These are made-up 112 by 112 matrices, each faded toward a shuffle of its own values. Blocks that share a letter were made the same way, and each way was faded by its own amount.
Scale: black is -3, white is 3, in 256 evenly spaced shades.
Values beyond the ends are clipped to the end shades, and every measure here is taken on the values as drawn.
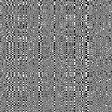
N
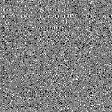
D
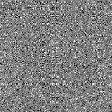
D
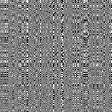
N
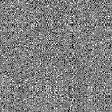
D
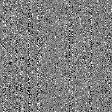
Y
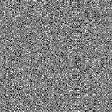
D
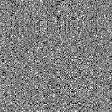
D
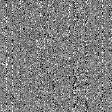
Y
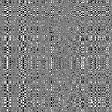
N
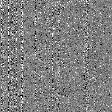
Y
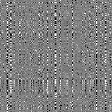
N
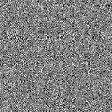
D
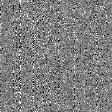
Y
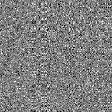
D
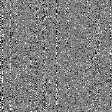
Y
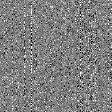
Y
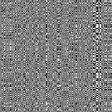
N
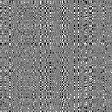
N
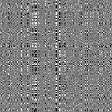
N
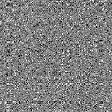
D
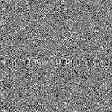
D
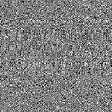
D
